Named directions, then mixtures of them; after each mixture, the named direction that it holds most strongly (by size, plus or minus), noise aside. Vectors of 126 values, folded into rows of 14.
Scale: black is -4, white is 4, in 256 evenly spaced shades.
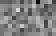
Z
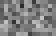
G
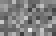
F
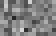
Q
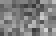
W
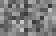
G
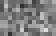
W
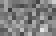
W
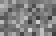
F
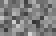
G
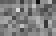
Z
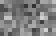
W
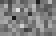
Z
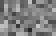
G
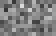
G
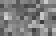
W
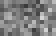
W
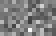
F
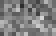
G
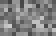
G
